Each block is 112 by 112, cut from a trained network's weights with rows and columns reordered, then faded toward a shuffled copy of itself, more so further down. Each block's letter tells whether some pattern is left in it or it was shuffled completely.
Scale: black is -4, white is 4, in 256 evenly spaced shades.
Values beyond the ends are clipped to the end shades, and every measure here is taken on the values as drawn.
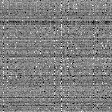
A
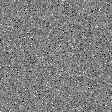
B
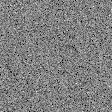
B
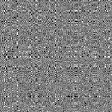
A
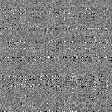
A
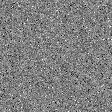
B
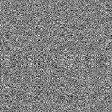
A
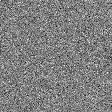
B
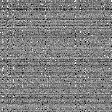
A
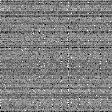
A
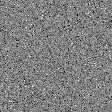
B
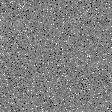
B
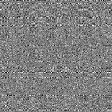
A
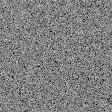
B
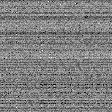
A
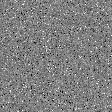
B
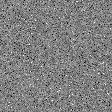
B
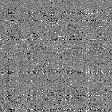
A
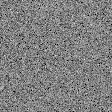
B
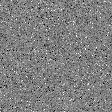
B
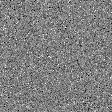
B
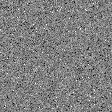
B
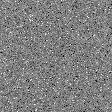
B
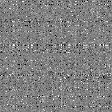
A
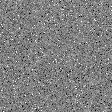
B
